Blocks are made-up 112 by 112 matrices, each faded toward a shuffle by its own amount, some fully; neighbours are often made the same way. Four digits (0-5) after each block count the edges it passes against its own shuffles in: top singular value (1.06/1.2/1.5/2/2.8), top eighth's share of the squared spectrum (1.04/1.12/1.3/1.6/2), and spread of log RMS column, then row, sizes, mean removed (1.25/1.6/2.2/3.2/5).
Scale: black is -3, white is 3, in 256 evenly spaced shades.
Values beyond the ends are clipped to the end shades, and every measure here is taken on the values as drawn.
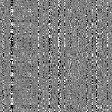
5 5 4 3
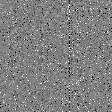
3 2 1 0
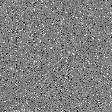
2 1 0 0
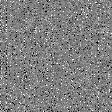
3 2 2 0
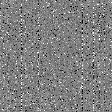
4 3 2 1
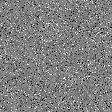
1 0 0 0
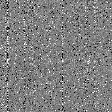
4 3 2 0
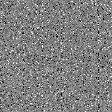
3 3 2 1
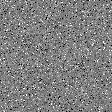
0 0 0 0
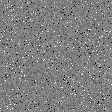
0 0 0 0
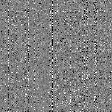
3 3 4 2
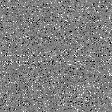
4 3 1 2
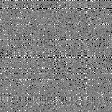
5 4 2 3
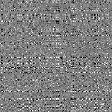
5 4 2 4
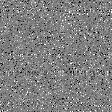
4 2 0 2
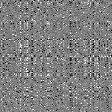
5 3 3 3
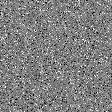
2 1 0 0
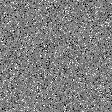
2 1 0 0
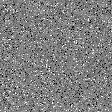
3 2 0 0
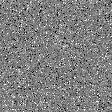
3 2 0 0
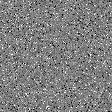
1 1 0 0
